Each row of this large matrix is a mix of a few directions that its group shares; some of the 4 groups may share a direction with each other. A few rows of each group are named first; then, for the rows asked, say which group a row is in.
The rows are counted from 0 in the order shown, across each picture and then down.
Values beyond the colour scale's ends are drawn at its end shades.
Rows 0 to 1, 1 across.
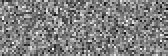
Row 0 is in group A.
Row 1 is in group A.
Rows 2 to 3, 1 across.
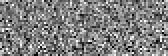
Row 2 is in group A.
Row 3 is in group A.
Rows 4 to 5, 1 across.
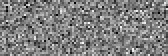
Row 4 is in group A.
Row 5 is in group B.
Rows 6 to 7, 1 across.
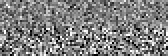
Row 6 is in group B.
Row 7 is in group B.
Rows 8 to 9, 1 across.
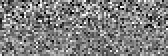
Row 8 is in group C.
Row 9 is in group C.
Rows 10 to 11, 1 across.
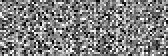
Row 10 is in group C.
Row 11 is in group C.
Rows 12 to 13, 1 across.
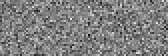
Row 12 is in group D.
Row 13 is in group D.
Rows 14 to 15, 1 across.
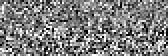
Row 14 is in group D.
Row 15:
B
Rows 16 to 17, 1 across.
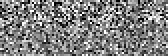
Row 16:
C
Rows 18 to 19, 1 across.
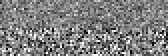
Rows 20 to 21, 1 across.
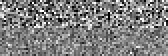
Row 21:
B
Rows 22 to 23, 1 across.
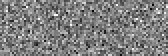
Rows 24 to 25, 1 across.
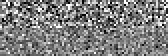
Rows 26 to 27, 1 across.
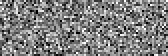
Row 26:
D
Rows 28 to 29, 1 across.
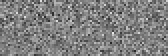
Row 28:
C
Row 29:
D
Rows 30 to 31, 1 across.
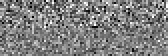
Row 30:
B
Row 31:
B
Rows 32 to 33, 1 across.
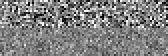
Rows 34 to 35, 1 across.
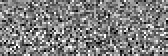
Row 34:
C
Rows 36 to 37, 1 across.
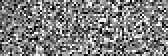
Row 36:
D
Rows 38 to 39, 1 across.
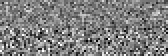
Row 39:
C
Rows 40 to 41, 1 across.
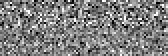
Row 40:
A
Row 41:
A
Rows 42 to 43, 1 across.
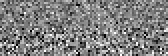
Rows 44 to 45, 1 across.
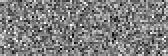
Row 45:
D
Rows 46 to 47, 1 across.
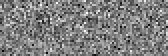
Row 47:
B
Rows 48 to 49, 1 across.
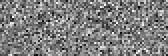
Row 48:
C
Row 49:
D
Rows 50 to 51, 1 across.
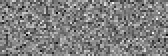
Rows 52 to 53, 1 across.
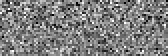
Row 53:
C
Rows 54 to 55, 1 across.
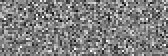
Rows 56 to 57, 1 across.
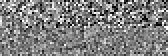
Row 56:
D
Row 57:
C
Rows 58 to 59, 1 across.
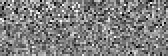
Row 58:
D
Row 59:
B
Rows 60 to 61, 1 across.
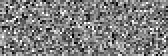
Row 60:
A
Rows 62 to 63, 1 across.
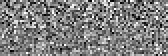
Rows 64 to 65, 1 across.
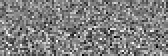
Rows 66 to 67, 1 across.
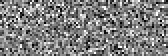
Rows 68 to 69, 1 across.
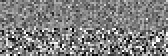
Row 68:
C
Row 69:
A
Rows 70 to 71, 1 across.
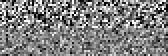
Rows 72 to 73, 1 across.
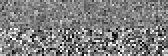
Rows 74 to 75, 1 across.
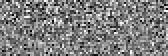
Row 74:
A
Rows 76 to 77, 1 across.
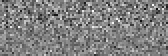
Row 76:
A
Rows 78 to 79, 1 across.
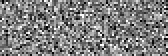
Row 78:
A
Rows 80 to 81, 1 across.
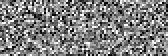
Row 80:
B
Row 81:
A
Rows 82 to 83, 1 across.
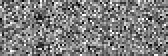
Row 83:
C
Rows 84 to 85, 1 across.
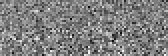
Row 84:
D
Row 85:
D
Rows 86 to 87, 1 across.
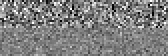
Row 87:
D
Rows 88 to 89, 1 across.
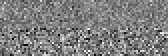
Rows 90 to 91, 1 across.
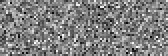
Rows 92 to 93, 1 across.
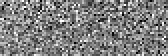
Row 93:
D
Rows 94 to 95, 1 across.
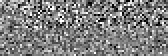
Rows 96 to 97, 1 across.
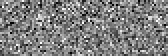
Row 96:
C
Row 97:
A
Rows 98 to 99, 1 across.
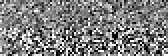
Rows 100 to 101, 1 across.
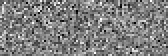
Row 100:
D
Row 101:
B
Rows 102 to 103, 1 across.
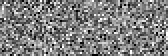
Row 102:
D
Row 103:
B
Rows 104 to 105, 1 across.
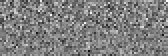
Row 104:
C
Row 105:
A
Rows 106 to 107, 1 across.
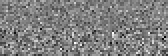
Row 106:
A
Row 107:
D
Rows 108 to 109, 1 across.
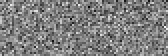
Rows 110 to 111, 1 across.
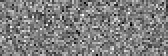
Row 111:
C
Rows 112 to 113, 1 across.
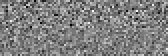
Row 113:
C
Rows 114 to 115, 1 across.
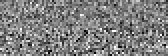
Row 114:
A
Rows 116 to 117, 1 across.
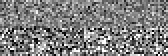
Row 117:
C
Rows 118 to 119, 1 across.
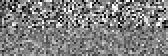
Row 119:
B
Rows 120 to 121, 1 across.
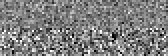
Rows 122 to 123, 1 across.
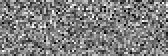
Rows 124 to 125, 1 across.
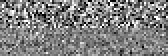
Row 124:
B
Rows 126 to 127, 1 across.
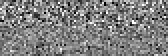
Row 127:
C
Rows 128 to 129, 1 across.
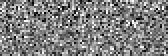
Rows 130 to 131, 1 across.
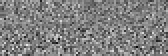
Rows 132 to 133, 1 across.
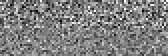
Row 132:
D
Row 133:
A
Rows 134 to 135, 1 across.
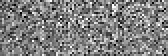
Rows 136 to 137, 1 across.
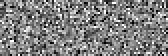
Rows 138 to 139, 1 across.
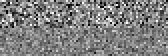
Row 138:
C
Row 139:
B
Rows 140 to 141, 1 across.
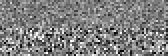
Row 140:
C
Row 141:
A
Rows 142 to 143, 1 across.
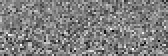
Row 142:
D
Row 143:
B
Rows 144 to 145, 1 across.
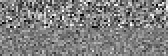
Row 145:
C
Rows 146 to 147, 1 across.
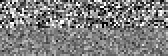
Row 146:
C
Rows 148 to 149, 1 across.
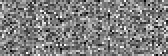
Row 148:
C
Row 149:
C
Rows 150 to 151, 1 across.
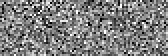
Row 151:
B
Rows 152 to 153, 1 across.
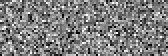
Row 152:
A
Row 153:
C
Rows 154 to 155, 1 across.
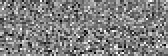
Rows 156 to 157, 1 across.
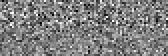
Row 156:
C
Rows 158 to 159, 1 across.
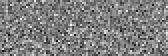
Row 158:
A
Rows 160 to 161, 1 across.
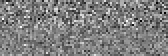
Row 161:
A
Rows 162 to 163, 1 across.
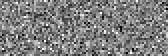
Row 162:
A
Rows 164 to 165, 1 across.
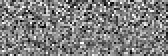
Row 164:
B
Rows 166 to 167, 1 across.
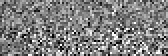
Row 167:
D
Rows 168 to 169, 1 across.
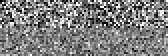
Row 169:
A
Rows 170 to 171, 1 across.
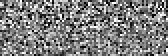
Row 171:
C
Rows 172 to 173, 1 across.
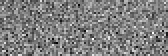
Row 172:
D
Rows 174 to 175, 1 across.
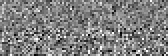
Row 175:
D
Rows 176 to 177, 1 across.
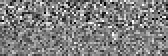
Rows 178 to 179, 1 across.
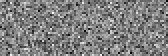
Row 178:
C
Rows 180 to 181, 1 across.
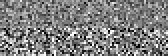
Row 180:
B
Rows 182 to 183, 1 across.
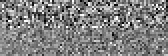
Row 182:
B
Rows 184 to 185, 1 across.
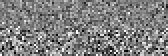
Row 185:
C
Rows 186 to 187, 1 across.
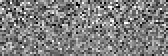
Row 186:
C
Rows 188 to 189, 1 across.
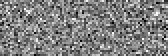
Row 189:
D
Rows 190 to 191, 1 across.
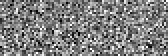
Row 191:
C
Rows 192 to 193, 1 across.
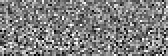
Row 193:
C
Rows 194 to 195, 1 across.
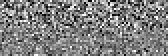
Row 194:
B
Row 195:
D
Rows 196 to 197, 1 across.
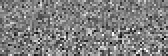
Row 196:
C
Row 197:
D
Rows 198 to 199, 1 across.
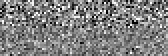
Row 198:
B
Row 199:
B
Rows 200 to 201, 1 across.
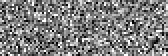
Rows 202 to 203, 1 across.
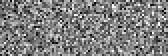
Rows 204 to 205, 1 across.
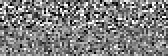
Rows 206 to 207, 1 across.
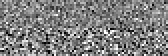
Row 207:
B
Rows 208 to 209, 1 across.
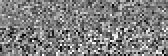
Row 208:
D
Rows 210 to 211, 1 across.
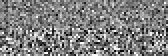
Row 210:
A
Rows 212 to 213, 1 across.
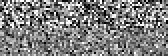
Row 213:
B
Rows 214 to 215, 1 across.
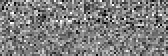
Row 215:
C
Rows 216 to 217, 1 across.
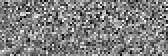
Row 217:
A
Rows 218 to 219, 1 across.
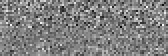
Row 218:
A
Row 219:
C
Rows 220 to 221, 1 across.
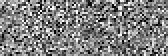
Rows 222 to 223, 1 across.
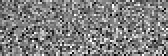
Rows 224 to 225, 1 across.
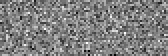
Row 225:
A
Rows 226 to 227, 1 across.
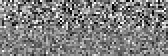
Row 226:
D
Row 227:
B
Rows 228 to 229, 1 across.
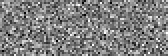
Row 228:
C
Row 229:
B
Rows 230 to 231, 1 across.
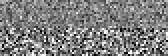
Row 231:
B
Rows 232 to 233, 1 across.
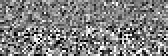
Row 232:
A
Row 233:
D
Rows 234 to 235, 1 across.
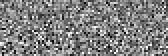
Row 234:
A
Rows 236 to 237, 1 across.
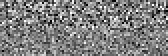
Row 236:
A
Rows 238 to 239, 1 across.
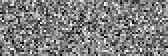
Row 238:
A
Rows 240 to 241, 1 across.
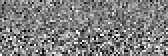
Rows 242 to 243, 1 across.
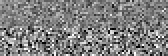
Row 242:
D
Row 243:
B
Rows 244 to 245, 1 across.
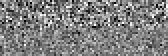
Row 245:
C
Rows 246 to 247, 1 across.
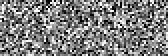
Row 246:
D
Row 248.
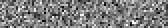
